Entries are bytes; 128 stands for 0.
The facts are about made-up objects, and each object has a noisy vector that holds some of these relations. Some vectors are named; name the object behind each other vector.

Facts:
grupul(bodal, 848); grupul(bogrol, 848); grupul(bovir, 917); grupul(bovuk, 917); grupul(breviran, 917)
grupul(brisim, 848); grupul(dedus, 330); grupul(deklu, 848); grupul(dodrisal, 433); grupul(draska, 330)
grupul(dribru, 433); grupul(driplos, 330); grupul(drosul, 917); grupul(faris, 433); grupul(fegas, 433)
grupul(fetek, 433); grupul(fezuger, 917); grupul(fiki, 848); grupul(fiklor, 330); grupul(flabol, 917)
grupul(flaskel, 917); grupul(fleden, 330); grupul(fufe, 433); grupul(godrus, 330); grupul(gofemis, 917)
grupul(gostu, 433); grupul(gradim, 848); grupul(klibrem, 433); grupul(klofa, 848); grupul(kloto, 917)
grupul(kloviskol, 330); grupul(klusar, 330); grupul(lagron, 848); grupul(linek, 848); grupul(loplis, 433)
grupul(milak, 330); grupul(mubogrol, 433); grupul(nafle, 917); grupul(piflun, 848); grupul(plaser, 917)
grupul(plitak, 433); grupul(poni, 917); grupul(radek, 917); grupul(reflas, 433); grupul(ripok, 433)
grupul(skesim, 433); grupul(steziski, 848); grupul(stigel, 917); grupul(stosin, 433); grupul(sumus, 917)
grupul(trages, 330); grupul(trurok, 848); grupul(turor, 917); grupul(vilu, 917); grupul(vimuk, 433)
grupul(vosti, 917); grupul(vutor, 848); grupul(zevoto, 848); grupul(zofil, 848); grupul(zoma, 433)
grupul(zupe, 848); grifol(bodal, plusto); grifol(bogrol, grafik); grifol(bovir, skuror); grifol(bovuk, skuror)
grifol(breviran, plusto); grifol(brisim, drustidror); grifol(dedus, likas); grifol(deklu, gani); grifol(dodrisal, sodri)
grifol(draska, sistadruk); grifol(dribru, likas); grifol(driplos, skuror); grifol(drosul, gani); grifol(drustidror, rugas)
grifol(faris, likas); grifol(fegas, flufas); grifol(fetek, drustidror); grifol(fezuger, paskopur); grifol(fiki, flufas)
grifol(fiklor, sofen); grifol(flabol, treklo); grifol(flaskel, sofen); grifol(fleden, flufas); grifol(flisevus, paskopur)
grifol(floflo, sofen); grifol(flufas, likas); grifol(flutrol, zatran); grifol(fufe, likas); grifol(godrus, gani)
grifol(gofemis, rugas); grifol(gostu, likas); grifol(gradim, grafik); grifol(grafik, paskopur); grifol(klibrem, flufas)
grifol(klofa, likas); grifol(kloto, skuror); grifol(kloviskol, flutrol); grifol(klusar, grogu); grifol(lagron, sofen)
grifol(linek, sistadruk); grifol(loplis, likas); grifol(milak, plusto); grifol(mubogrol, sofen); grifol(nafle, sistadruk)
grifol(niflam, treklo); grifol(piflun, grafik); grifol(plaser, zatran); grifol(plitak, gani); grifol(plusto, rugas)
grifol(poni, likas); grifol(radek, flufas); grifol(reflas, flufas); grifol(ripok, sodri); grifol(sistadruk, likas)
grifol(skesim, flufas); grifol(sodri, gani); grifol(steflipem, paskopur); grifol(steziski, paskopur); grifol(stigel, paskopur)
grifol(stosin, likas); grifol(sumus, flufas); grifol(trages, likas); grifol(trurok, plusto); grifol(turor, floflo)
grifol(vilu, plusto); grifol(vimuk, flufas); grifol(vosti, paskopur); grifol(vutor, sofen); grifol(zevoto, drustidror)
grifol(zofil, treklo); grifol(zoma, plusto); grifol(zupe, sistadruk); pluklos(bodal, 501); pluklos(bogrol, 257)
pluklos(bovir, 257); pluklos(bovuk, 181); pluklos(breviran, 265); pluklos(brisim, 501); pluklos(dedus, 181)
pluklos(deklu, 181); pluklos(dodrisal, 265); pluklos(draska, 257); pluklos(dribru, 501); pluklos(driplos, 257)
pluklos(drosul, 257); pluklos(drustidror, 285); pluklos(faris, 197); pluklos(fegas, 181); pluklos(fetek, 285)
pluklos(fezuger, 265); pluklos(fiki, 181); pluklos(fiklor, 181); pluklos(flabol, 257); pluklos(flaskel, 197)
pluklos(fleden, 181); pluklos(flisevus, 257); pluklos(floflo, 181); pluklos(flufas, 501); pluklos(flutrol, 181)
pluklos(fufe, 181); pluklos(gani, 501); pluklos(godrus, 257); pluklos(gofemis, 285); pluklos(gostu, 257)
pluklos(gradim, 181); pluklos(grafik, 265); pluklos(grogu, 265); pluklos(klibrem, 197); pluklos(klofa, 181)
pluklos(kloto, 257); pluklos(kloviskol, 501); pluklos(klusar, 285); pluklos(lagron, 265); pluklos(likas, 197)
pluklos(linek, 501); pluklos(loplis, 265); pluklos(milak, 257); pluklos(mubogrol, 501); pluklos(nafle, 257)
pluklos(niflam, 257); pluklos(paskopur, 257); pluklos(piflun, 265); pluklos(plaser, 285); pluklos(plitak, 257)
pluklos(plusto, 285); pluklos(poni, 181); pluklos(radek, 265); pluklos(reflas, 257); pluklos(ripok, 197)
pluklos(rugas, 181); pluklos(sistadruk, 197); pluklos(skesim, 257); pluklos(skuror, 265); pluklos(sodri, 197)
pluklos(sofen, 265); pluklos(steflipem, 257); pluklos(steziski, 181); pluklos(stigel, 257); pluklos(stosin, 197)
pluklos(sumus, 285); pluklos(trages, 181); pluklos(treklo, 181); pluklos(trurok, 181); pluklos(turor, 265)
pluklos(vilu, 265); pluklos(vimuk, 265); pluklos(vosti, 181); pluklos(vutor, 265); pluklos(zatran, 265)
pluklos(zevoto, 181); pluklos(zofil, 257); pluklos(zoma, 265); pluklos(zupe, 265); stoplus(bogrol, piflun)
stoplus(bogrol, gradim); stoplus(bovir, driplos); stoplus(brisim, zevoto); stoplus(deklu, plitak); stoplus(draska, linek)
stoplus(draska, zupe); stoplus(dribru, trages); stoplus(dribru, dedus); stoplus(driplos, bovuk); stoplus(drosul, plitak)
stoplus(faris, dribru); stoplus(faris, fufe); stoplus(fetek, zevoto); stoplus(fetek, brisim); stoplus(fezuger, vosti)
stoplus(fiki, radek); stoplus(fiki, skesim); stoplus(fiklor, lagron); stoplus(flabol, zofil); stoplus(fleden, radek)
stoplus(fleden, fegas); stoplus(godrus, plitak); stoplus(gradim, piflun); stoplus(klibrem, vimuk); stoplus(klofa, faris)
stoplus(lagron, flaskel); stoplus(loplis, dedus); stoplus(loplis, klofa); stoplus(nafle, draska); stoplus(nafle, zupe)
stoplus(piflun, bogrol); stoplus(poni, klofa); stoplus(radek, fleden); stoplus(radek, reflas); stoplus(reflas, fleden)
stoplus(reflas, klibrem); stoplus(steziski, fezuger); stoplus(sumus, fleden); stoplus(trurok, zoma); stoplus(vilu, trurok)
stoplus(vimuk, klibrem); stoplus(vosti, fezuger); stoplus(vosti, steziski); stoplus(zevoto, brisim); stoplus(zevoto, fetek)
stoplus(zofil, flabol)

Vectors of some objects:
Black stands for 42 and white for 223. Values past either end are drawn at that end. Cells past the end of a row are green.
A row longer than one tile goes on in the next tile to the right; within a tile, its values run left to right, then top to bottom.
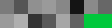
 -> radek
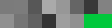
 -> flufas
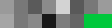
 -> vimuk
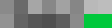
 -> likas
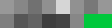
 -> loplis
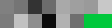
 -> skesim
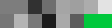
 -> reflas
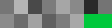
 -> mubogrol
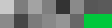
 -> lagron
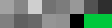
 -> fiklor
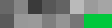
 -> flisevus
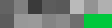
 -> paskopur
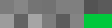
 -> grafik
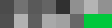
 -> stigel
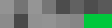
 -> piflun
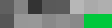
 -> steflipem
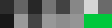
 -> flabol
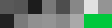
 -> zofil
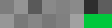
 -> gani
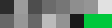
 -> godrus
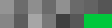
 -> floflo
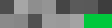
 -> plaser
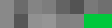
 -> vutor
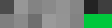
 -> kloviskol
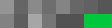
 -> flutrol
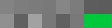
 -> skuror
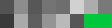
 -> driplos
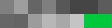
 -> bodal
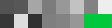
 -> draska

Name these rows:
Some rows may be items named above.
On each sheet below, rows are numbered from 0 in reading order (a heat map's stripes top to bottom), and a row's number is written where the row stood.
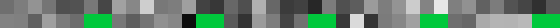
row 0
turor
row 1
fiklor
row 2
steziski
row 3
draska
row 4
bodal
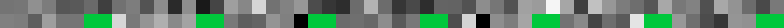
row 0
turor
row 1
brisim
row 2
fiklor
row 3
fezuger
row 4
nafle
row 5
zupe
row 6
flufas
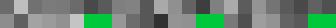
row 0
plusto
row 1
flufas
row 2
gradim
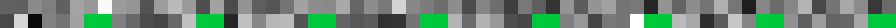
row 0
nafle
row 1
dribru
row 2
milak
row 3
fufe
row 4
zevoto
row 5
linek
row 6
sumus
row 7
mubogrol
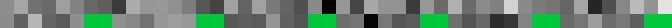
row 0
dodrisal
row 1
klusar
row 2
bovuk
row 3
poni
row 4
fufe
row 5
plitak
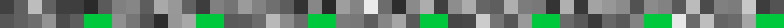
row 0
vosti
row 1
flufas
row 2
vilu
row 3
flaskel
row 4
zoma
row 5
klofa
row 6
fetek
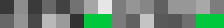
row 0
drosul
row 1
ripok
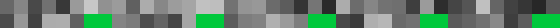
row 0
bovir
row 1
sistadruk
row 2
breviran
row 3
trurok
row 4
vosti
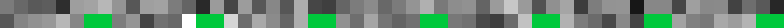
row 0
bogrol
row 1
linek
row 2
drustidror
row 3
sodri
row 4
dribru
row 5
fiki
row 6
gofemis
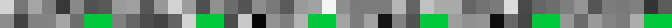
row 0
lagron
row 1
dribru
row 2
nafle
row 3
klibrem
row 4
fegas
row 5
gani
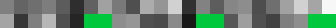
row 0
deklu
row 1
fleden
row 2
gostu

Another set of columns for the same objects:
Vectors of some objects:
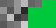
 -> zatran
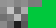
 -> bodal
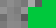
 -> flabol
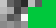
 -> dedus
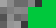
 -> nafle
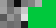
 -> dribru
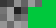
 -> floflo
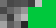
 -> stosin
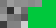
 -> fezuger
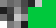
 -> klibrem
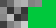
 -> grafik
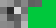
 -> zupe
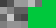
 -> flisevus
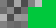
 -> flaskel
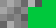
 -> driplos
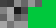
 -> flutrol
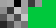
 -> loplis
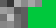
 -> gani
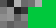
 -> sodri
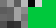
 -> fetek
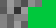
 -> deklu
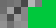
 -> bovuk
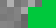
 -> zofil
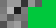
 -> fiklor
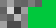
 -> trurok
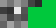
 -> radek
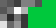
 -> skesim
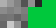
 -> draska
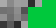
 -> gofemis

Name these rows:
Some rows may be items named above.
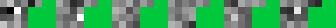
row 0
vimuk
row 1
klofa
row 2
kloviskol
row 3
linek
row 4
gani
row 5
radek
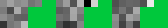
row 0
turor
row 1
fetek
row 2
ripok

